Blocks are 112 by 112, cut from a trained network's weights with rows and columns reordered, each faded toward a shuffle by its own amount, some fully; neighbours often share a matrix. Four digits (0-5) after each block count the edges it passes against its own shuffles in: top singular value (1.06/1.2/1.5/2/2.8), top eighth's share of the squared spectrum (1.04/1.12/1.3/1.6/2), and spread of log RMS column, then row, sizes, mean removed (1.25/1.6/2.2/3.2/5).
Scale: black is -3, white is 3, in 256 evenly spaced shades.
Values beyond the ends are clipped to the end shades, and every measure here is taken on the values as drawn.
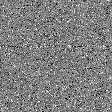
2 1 0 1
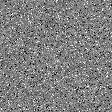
0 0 0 0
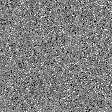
0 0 0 0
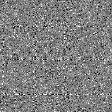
3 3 2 2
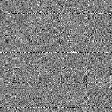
4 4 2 3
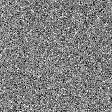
2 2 0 0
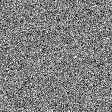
0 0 0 0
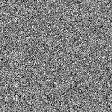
3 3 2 1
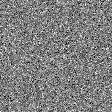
0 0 0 0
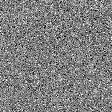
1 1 0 0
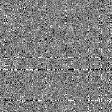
4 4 3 2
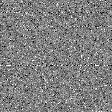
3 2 0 2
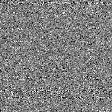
3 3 1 3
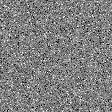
0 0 0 0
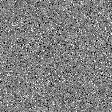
1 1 0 1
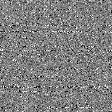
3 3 1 3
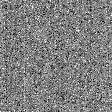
1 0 0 0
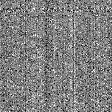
3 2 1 2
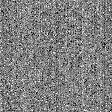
2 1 0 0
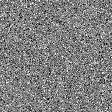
0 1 0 0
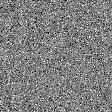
1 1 0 1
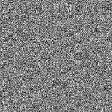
4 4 2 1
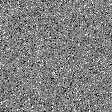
1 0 0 0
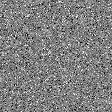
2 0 0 0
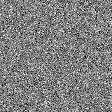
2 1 0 0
